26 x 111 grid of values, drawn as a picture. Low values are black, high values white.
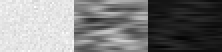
The table splits into one row of 3 panels. Panel 1,1: very high, fine-grained, faint in contrast. Panel 1,2: middling, streaked across, strong in contrast. Panel 1,3: very low, streaked across, faint in contrast.
